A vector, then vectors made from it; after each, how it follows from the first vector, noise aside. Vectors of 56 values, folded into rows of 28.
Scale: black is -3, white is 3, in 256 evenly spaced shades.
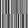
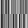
sign-scrambled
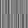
shrunk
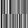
negated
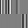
partly zeroed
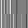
partly zeroed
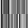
sign-scrambled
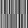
reversed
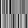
sign-scrambled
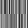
reversed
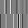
partly zeroed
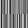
negated
